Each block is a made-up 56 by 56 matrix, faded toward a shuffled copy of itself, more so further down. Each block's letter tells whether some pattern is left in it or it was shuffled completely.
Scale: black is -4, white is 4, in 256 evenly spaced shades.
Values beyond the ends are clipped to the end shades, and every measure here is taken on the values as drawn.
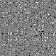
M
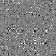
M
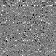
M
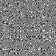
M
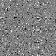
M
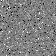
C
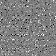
M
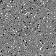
C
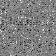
M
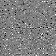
M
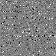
M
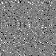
M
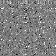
M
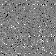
M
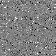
M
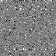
M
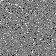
C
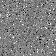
C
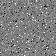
C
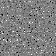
M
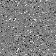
M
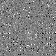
M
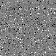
M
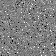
C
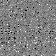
M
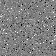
C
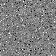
C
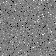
C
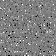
M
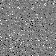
M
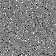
C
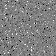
C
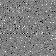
M
